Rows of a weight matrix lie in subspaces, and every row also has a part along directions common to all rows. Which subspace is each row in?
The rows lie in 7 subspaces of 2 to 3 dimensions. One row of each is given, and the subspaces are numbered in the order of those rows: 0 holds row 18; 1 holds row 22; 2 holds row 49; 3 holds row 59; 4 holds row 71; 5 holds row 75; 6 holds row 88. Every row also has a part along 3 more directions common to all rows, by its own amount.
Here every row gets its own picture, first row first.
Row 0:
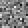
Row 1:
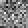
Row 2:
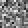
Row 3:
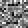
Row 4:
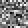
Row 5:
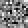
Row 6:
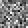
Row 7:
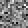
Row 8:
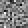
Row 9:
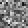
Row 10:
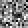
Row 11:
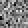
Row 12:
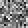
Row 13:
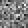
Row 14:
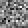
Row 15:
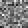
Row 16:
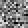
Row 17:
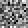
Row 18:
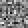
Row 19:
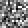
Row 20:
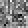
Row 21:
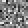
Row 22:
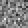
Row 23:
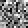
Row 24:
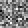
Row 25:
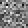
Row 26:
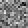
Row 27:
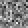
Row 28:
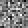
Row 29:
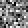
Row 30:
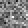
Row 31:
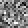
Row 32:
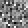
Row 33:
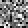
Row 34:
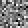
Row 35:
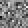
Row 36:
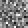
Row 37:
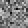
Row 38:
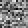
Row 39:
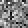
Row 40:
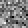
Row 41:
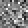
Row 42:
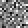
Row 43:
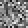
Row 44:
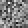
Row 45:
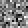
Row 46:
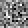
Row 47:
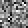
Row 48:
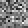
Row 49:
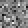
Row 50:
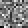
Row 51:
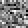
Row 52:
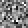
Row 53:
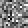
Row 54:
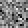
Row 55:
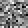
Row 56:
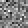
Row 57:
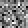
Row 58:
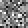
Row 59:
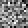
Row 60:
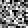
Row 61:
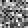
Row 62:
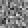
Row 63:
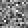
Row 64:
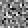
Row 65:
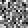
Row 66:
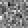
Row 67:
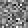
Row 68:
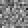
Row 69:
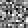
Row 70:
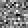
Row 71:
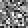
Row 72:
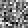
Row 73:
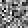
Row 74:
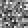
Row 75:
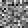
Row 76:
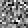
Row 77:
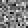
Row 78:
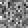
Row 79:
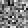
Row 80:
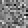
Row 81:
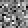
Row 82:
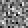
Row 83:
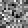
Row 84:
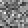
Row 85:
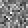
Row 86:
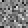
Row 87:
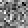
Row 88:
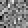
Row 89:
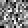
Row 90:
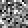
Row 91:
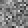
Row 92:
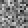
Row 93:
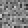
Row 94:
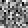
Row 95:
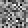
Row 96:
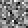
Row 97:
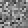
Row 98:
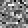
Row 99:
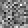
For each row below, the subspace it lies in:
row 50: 5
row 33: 5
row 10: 6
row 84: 4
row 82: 1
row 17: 3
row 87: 4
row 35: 6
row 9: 4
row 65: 6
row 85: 2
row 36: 3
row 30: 1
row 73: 5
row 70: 4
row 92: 3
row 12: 2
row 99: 4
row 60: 6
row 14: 1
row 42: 3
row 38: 0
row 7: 6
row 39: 1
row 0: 3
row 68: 3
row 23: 2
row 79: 3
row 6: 2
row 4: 3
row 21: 0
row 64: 1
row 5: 0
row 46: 1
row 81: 2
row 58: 4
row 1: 4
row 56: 0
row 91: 3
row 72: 6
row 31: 4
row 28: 1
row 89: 5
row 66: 6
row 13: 4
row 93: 3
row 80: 4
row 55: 6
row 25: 4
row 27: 6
